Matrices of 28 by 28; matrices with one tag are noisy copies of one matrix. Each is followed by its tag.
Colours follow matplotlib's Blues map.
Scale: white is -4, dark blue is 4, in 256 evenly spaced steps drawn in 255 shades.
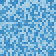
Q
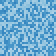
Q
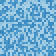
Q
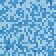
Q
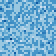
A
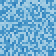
Q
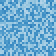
Q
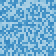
Q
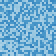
A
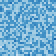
A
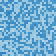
A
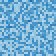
A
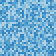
Q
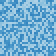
Q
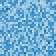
Q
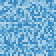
Q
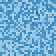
A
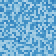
A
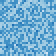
Q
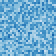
A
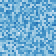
A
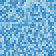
Q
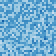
A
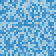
Q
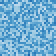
A
